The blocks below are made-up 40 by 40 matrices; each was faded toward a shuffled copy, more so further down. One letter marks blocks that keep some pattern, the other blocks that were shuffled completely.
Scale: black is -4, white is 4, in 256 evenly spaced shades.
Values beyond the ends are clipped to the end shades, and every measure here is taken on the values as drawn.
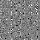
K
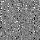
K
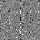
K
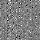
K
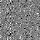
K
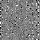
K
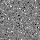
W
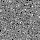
W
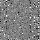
K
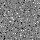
W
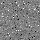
W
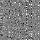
K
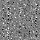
K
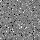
W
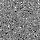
W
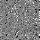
K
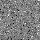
W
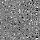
K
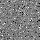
W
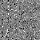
K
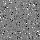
W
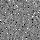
W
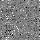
K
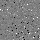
W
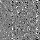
K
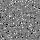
W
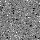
W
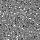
W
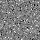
W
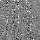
K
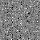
K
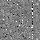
K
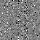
K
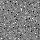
W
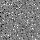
W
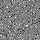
W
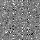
K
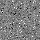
W
